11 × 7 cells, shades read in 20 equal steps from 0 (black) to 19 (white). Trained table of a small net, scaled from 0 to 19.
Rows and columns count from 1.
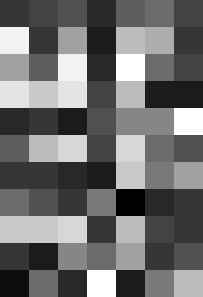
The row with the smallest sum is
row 8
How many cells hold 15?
4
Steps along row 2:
down up down up down down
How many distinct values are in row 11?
7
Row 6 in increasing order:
5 6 7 8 14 16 16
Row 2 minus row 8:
10 -2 8 -7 14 10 0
